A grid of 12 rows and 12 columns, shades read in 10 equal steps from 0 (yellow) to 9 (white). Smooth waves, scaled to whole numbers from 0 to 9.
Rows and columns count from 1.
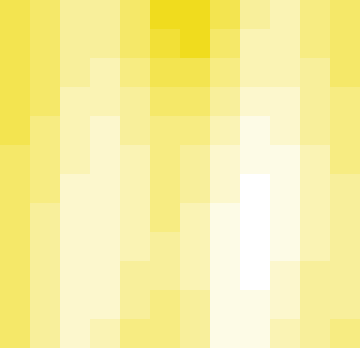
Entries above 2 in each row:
8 9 9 11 11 12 12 12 12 12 12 12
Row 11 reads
3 5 7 7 5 4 5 8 8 7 5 5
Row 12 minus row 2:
1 2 2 1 1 3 5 5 2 0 1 1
